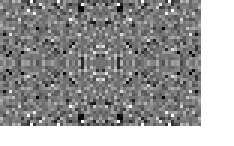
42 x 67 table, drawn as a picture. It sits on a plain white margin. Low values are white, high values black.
Mirror symmetry: left to right and top to bottom. Histogram: heavy tails on both sides. Average level on the scale: 50%. Grain: fine. Odd rows or columns: none. Slope: none.
